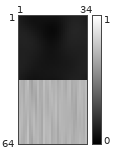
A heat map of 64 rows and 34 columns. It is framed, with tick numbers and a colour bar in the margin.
It is made of 2 by 1 panels. Panel 1,1: very low, smooth, faint in contrast. Panel 2,1: high, streaked downward, faint in contrast.
